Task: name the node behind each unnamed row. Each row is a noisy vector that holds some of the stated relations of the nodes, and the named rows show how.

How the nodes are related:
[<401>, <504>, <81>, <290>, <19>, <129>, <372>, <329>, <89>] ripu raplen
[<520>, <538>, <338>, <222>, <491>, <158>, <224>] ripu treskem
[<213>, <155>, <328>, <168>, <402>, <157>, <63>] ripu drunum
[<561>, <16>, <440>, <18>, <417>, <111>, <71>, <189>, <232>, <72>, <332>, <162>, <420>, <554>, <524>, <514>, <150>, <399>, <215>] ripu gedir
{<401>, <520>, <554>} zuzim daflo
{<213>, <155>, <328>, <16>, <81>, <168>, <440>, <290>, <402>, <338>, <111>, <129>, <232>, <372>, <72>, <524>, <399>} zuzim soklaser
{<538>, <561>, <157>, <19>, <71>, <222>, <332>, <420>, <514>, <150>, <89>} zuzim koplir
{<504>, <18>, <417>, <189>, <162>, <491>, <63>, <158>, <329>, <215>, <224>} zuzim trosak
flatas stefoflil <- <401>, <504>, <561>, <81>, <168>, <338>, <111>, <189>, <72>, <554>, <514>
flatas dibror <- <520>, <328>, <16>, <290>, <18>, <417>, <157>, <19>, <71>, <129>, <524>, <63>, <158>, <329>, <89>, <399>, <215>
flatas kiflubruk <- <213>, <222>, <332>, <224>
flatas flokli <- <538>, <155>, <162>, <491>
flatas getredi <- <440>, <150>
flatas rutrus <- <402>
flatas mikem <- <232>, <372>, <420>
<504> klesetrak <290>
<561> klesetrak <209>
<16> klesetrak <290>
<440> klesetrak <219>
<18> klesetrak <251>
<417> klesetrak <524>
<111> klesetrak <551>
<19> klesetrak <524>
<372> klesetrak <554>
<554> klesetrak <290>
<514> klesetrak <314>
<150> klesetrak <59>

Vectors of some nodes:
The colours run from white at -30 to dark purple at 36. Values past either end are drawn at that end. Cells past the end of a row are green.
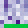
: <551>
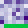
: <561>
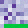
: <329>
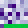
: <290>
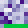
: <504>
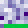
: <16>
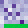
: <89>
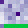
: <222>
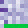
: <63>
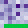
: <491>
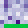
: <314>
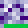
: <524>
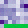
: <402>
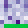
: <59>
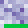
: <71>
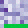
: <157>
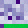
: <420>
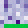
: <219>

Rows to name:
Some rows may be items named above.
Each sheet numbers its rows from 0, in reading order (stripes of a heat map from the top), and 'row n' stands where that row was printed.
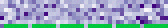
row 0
<16>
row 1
<538>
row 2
<71>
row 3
<189>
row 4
<338>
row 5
<19>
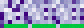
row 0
<554>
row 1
<111>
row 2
<111>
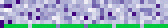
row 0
<372>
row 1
<162>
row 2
<224>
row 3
<16>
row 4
<18>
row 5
<158>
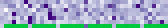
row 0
<150>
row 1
<417>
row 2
<215>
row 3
<213>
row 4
<155>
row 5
<129>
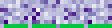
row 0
<168>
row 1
<401>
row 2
<332>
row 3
<168>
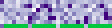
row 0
<213>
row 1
<524>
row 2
<129>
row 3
<417>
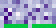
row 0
<401>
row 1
<189>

